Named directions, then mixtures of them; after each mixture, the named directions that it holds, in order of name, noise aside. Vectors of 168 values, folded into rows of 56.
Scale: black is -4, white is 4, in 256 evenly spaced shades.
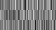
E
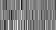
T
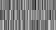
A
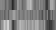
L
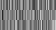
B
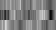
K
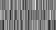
A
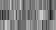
B, K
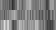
L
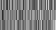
B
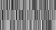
B, L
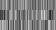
A, K, T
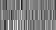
T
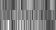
L, T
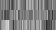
E, K, L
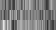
A, B, L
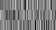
E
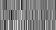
T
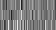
T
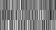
B, K, T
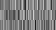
E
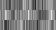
A, K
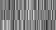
A, E, L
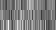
E, L, T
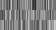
A, B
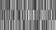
A, B, E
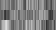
E, K, L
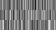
A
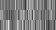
E, L, T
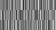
A, B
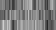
A, L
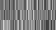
A, E, L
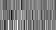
T
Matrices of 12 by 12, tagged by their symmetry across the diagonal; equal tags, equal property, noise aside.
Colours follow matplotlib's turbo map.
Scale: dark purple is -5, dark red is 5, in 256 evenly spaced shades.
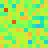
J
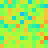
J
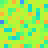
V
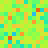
V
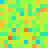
J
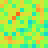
V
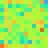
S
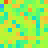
S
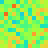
V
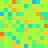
S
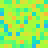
J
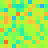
S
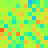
S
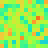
J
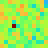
J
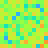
V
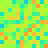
V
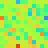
S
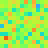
S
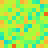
V
